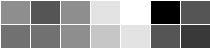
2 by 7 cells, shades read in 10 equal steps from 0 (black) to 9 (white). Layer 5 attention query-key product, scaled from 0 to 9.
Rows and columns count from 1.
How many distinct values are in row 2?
6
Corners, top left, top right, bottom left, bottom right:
5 3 4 2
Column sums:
9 7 10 15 17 3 5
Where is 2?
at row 2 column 7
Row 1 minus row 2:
1 -1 0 1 1 -3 1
